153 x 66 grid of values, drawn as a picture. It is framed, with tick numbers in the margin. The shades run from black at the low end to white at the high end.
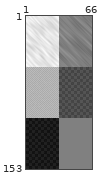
The table splits into 3 rows of 2 panels. Panel 1,1: very high, slanting down to the right, faint in contrast. Panel 1,2: middling, slanting down to the right, faint in contrast. Panel 2,1: high, checkered, faint in contrast. Panel 2,2: low, checkered, faint in contrast. Panel 3,1: very low, checkered, faint in contrast. Panel 3,2: middling, flat.
